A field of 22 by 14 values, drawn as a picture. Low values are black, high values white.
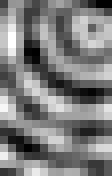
Concentric rings centre on the top right. No overall slope runs across the table. No single row or column stands out from its neighbours. Neither half mirrors the other.
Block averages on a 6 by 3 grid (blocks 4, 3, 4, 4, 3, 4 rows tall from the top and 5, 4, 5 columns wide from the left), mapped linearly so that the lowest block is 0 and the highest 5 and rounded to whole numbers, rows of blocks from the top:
3 2 3 / 4 3 5 / 2 1 4 / 4 5 2 / 1 5 0 / 3 3 3
